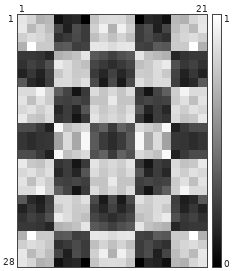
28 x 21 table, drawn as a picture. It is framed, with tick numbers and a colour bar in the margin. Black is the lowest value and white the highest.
The histogram has two humps. Its left and right halves mirror each other, and so do its top and bottom. The field is checkered. There is no overall slope.
